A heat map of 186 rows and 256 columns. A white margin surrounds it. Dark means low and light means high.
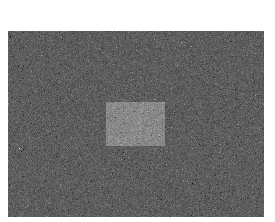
In the centre lies a patch that is higher than the rest. The ninth with the highest average is the centre. No regular stripes run through it. Most values sit low, with a long tail of high ones. No overall slope runs across the table.
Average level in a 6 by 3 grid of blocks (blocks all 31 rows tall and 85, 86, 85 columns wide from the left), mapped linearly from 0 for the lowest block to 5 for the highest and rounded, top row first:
0 0 0 | 0 0 0 | 0 5 0 | 0 5 0 | 0 0 0 | 0 0 0
